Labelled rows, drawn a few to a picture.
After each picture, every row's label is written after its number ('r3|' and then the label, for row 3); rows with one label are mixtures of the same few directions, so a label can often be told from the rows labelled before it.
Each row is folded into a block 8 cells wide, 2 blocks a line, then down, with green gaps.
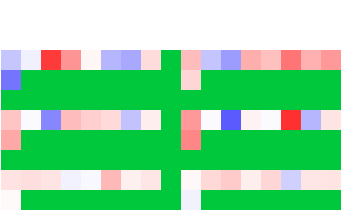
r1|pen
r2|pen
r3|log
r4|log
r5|log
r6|log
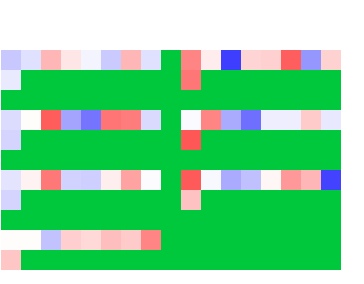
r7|log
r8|log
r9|log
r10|pen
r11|log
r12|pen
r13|pen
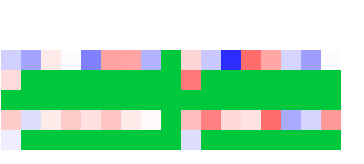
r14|log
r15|log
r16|pen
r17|log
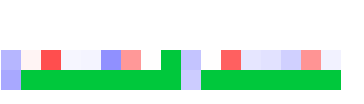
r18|log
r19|log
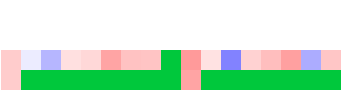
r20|pen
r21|log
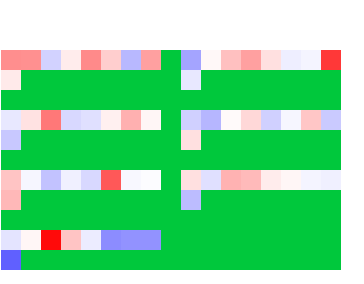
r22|log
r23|pen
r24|log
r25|log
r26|log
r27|pen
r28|pen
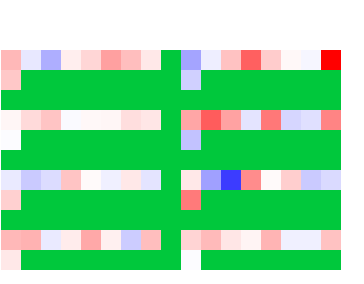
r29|pen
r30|pen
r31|log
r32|log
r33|log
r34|log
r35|log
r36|log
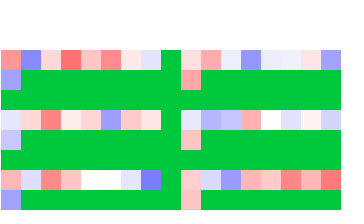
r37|pen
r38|pen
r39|log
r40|log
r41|pen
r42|pen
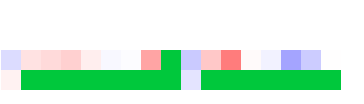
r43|pen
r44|pen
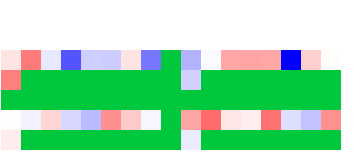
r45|pen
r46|log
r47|log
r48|log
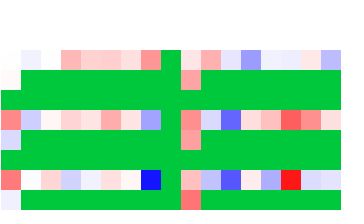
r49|pen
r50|pen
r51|pen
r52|pen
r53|pen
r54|log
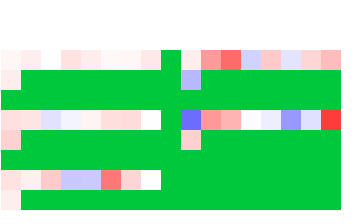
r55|log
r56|log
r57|pen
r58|pen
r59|log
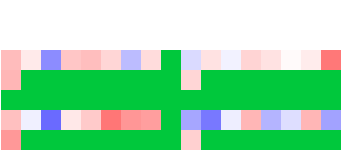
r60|log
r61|pen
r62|pen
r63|log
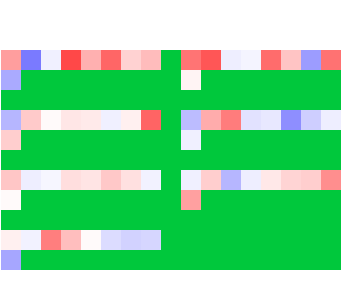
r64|pen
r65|log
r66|pen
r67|pen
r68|pen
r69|pen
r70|pen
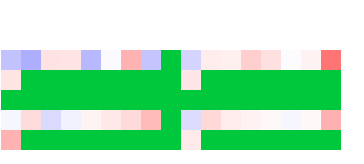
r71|log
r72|pen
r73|pen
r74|pen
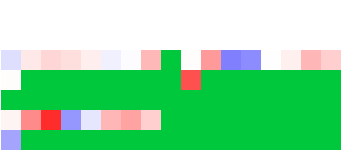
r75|pen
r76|pen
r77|log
